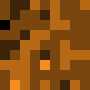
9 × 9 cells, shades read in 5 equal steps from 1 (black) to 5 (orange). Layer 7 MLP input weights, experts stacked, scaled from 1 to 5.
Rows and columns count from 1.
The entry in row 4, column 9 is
3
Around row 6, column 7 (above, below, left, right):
4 4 3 4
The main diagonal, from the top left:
3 2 3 4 3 3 4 3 3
